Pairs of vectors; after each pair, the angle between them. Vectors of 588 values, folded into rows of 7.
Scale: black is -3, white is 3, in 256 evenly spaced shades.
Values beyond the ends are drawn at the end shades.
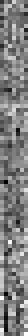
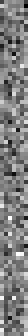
partly aligned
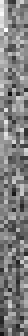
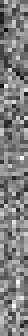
partly opposed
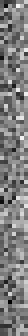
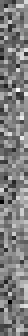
nearly parallel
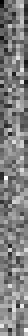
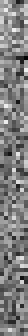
partly opposed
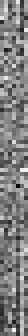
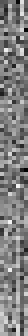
nearly opposite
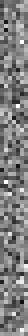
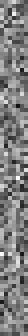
partly opposed
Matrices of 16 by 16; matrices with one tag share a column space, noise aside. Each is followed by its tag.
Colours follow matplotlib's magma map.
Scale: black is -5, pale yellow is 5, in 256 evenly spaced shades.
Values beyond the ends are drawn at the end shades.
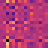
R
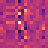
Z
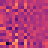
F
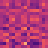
F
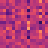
Z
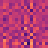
F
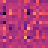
Z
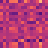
R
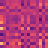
F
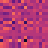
R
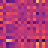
R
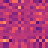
R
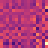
F
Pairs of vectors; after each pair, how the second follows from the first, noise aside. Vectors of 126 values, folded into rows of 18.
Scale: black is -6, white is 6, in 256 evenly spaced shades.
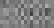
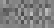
negated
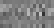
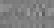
shrunk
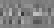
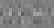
shrunk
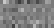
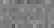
shrunk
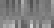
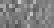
shuffled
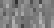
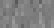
shrunk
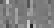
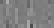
shrunk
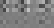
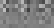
negated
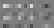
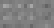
shrunk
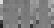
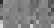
negated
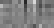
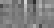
negated
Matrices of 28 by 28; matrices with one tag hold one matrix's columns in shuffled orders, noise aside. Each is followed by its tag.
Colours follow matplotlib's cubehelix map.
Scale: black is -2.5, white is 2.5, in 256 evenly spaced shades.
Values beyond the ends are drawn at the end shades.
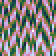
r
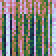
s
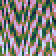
r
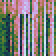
s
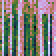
s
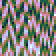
r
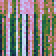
s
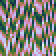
r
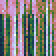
s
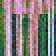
s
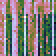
s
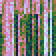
s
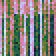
s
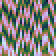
r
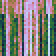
s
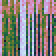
s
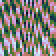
r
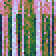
s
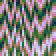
r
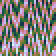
r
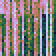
s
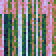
s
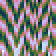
r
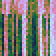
s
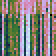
s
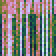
s
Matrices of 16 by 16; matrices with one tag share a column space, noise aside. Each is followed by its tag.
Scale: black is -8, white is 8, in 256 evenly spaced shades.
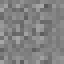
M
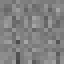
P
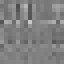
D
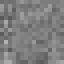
P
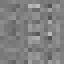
M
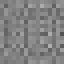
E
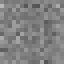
M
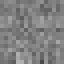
P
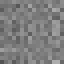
M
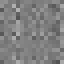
M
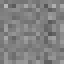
M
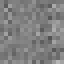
M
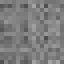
M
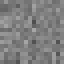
P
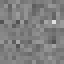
D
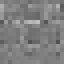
D
